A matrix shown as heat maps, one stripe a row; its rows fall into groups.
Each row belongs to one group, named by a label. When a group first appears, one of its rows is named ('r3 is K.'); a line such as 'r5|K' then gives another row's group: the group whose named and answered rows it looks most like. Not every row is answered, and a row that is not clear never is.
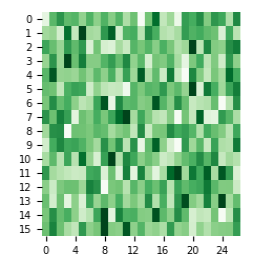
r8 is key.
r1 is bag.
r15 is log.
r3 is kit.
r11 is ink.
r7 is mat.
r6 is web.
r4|kit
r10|bag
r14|web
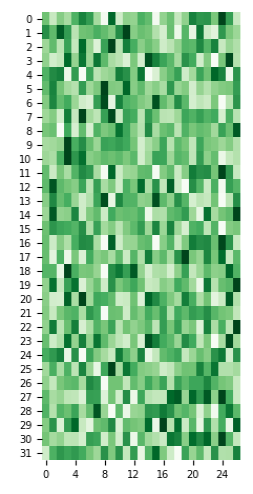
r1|mat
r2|bag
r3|bag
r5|log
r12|kit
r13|web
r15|kit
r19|key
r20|bag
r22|key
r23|bag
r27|ink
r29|key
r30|ink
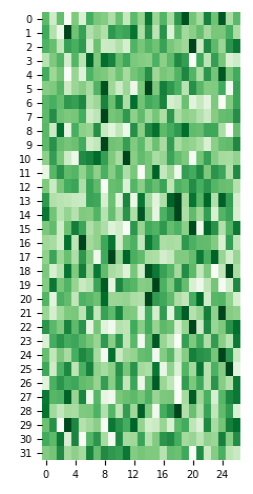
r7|log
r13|ink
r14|ink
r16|bag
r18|bag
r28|ink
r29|key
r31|mat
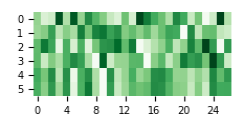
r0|bag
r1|mat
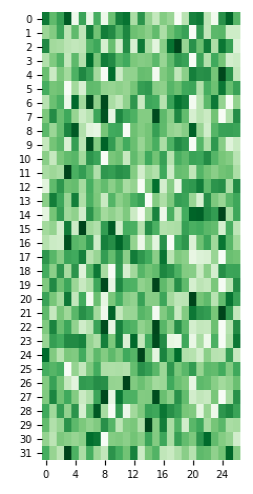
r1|mat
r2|ink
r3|mat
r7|web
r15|bag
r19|web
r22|web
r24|ink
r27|web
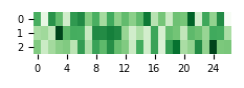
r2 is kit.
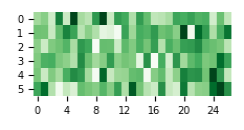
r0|bag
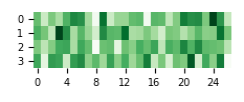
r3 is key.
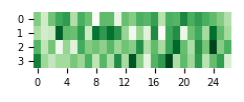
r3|ink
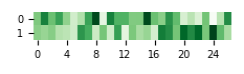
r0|web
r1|ink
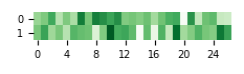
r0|mat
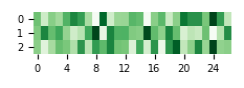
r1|web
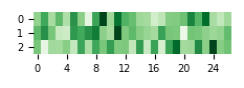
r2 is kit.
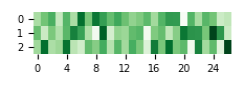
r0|mat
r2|key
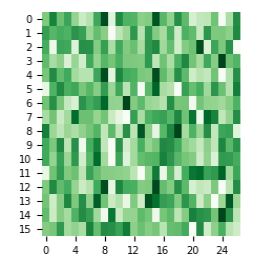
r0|web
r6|log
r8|ink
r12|web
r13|bag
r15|mat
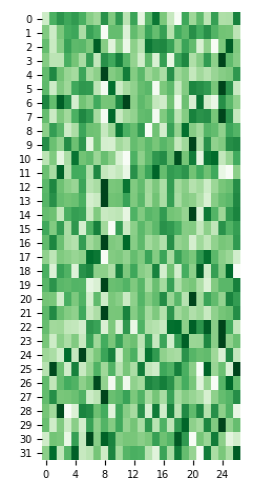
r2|bag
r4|log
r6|mat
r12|log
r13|log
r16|log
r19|log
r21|log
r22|ink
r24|bag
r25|key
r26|bag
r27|log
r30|mat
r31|key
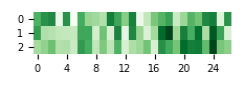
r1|ink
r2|ink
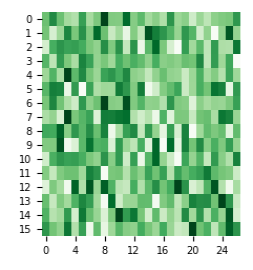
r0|log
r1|bag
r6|log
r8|mat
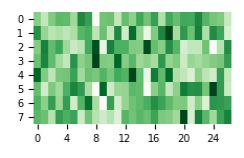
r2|web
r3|log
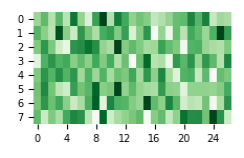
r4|kit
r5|log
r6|web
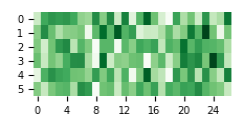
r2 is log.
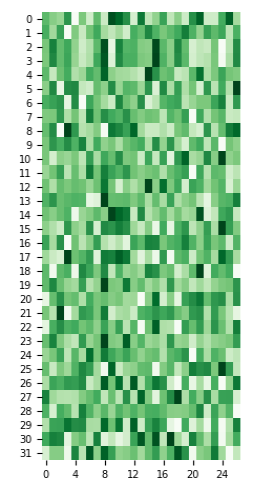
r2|web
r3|web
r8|key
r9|kit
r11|mat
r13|log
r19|log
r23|log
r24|mat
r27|ink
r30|kit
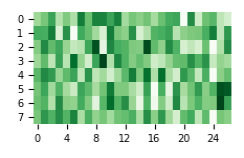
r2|web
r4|kit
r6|key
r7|kit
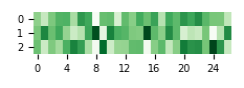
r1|web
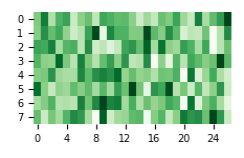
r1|web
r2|kit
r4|mat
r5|ink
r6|mat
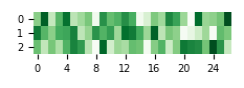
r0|key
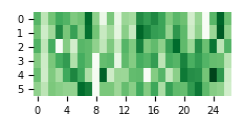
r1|bag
